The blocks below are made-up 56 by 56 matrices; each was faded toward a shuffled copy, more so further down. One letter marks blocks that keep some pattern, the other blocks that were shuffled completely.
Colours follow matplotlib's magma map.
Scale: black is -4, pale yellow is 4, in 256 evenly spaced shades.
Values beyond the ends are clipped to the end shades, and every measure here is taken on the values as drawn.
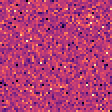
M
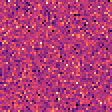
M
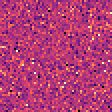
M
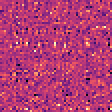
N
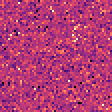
M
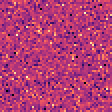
M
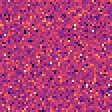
M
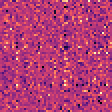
N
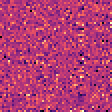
N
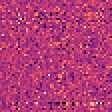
N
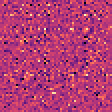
N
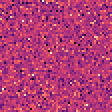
M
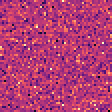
M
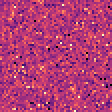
M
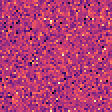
M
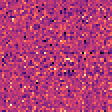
N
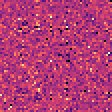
N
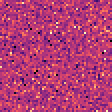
M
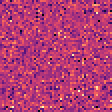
N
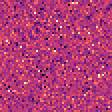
M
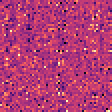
N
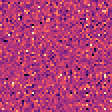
N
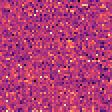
N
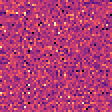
N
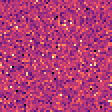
M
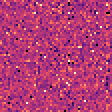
N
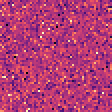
M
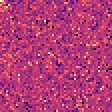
M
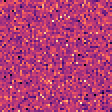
M
